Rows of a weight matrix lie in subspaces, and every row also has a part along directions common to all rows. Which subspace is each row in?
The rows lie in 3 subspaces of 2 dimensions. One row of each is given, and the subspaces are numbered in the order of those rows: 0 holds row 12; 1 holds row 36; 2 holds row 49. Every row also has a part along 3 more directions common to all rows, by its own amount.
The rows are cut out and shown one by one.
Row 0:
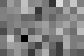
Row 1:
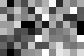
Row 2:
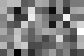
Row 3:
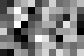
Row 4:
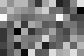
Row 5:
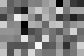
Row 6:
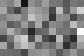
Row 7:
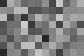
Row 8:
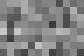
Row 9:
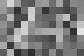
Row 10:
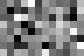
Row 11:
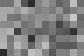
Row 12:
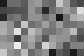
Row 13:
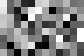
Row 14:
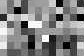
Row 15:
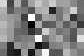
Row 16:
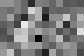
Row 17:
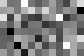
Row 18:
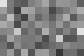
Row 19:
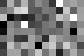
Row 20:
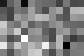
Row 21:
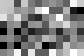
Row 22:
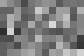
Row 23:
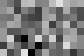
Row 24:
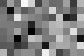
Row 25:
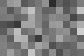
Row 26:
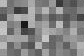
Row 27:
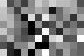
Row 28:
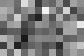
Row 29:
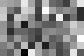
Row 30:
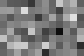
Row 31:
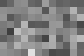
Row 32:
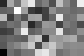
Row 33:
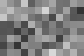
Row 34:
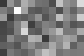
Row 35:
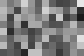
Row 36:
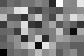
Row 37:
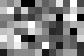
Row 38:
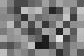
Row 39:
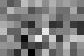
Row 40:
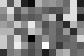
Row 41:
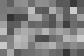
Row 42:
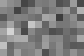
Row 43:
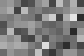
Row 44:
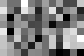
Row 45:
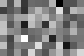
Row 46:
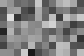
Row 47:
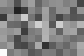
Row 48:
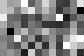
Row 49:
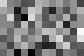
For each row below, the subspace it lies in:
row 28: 0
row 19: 1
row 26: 1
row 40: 1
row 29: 0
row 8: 0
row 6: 2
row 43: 1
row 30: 1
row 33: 0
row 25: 2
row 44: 0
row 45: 1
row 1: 2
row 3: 2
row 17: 0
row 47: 1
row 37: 1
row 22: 0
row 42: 1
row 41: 0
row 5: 1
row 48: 0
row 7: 1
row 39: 2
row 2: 2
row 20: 0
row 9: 2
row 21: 0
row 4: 0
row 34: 1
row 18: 2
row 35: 0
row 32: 1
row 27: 2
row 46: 0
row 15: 2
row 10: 1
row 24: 1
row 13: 2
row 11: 1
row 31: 0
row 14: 1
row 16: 2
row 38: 2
